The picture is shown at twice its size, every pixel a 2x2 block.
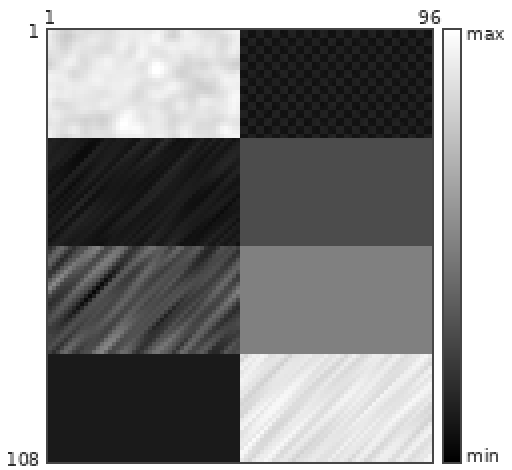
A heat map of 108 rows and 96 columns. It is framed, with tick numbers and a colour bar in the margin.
The table splits into 4 rows of 2 panels. Panel 1,1: very high, blotchy, faint in contrast. Panel 1,2: very low, checkered, faint in contrast. Panel 2,1: very low, slanting up to the right, faint in contrast. Panel 2,2: low, flat. Panel 3,1: low, slanting up to the right. Panel 3,2: middling, flat. Panel 4,1: very low, flat. Panel 4,2: very high, slanting up to the right, faint in contrast.
